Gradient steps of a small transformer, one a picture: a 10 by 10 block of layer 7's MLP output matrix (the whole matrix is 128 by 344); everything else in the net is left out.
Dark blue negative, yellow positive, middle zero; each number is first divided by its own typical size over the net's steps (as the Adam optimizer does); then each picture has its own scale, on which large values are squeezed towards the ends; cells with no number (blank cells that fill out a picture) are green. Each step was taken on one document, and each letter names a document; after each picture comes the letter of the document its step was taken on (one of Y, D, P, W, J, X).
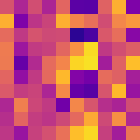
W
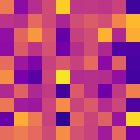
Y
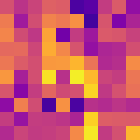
W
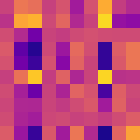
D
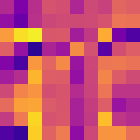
D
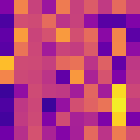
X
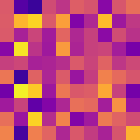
D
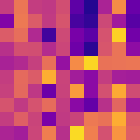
W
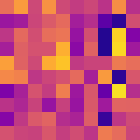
X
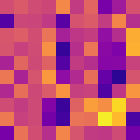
X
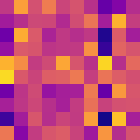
X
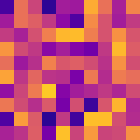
W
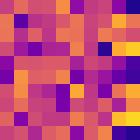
Y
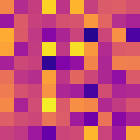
W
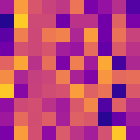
X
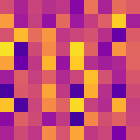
W
